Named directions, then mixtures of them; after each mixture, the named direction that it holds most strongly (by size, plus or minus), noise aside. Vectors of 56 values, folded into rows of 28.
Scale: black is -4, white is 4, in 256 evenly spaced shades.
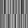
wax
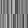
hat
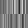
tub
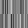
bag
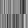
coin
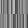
hat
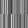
bag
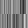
coin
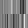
coin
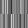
bag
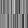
hat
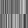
coin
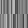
hat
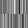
tub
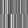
bag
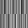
wax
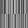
wax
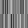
bag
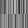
tub
